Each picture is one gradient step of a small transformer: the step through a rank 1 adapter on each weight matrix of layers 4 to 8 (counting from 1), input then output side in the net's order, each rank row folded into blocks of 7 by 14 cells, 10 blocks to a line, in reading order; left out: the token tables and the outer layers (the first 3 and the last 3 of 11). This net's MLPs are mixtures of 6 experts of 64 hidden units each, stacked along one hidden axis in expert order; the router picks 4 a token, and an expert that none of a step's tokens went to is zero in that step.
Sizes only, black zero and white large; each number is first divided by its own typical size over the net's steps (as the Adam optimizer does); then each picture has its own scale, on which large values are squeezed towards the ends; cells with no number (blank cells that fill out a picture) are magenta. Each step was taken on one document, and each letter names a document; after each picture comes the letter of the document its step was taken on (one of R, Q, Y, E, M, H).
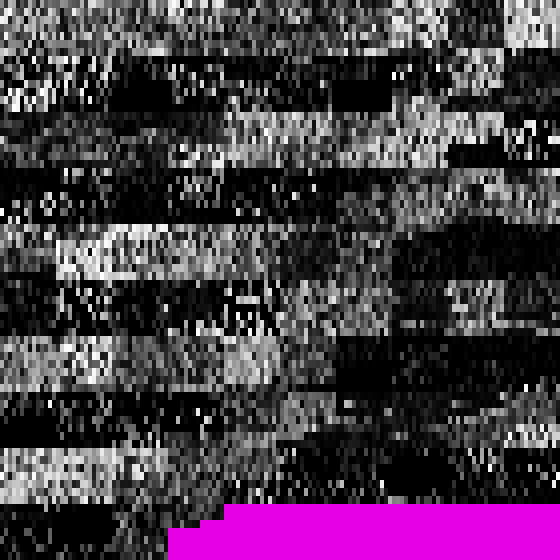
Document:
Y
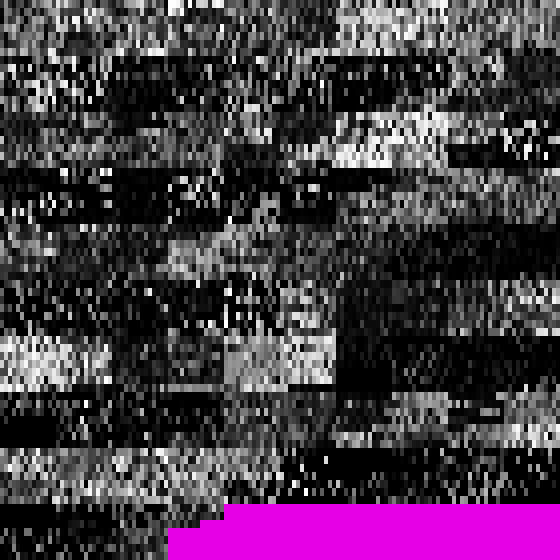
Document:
Y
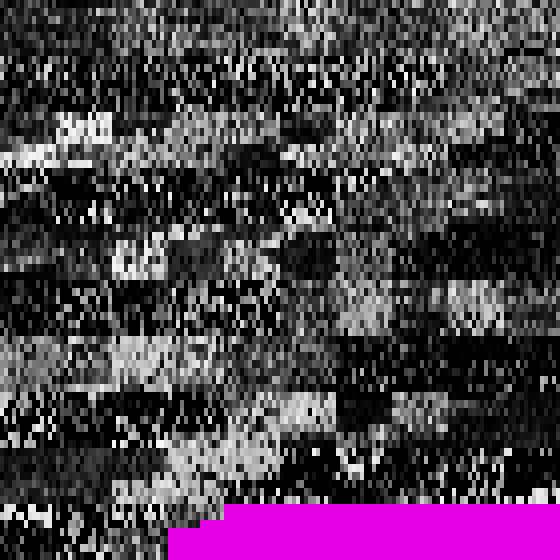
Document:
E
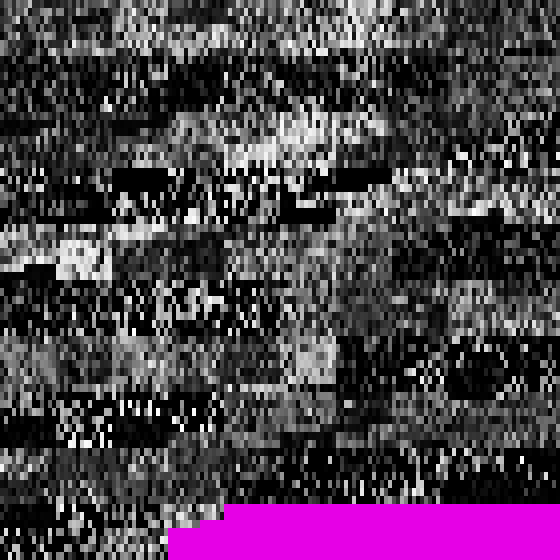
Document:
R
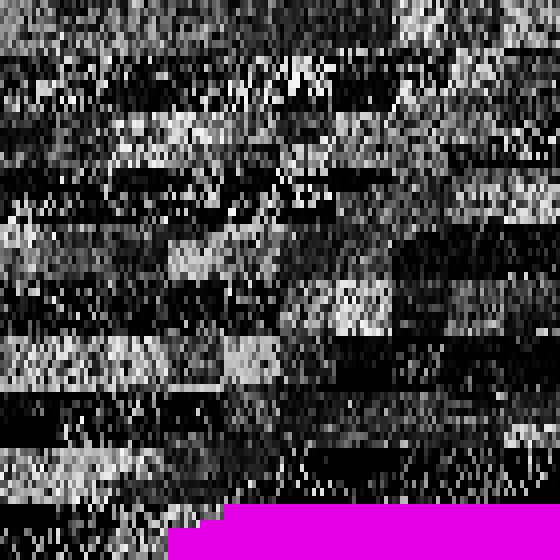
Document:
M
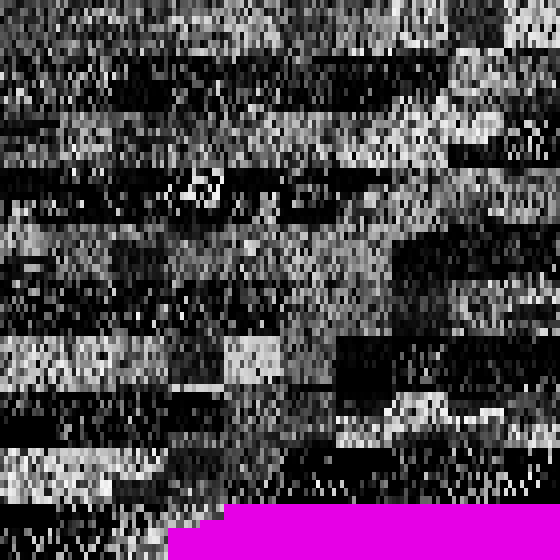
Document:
M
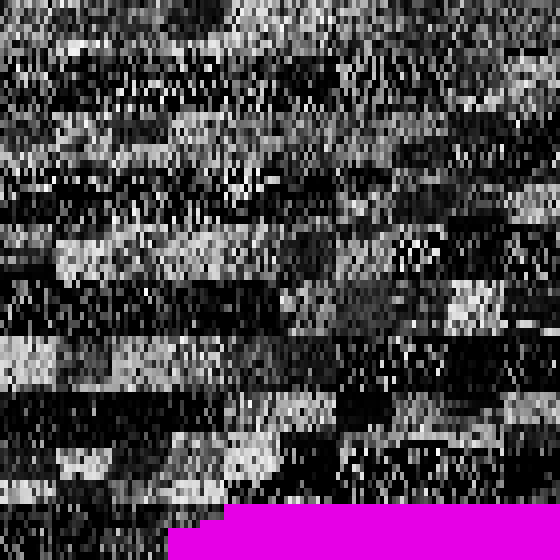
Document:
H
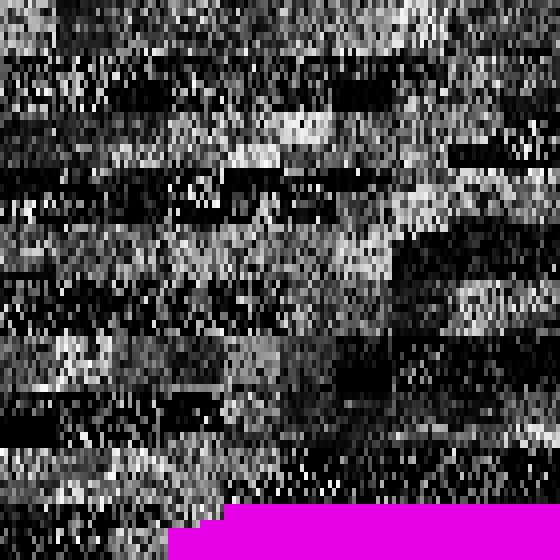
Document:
M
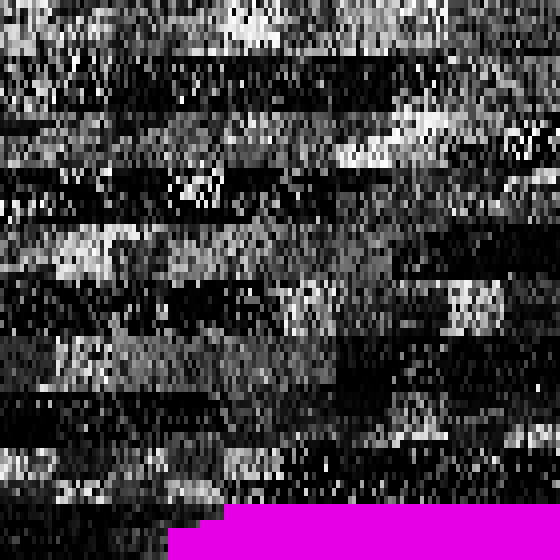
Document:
Y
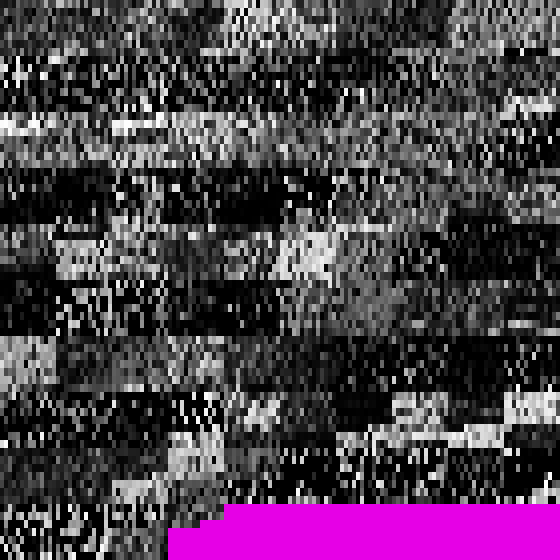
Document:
H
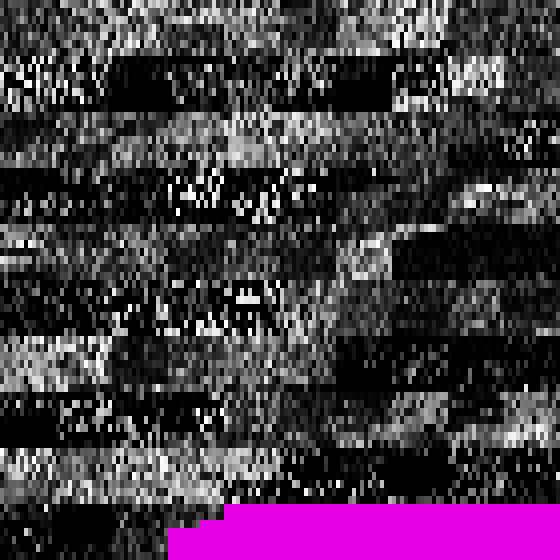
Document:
Y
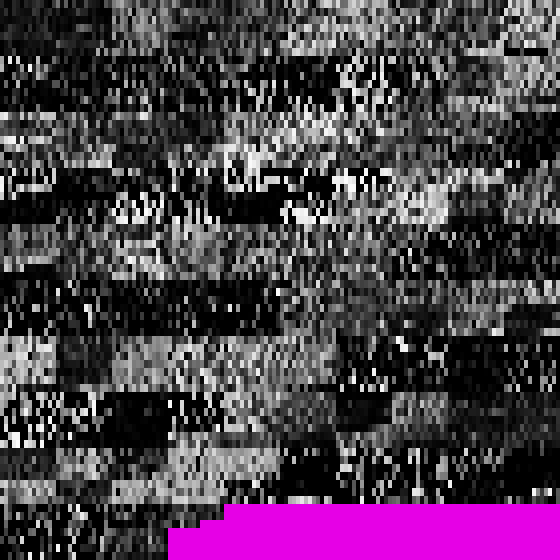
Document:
H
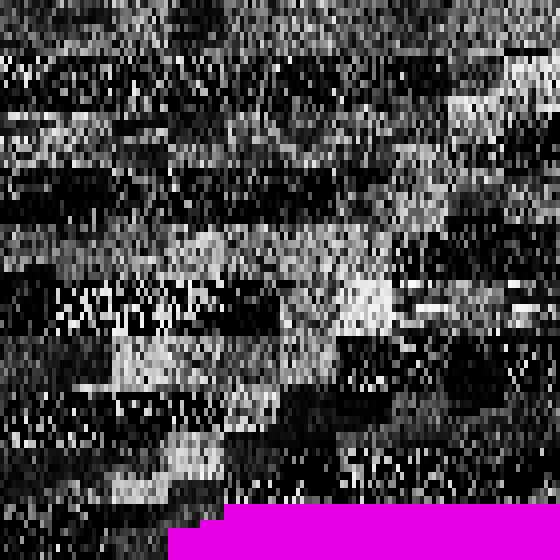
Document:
H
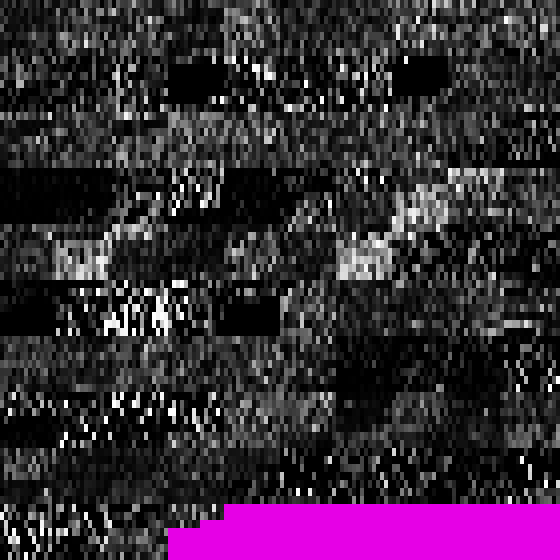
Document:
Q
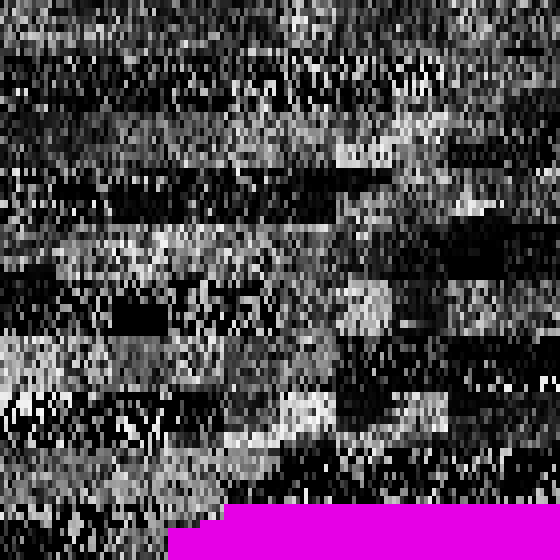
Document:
E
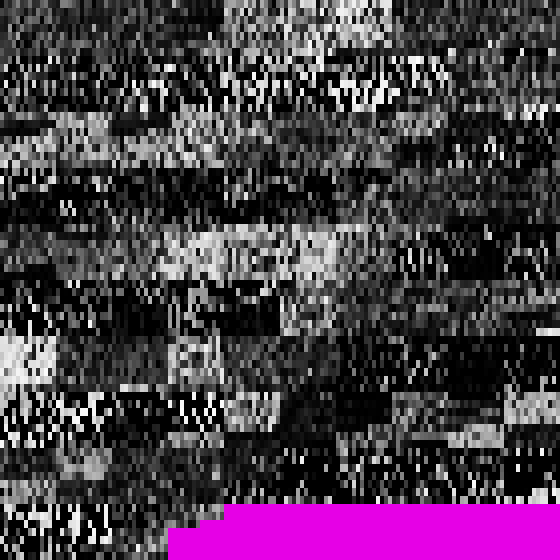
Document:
H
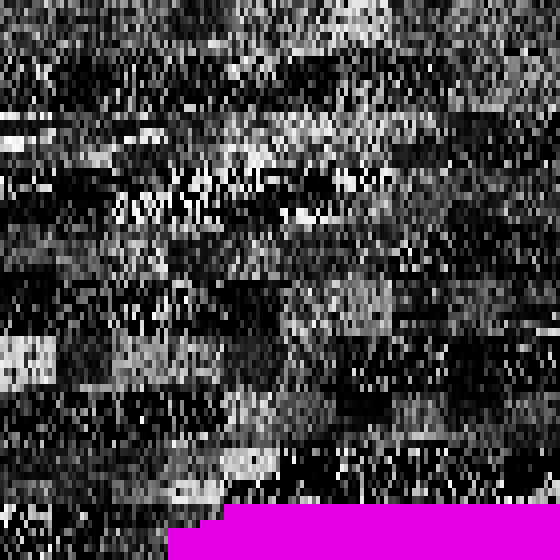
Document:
H
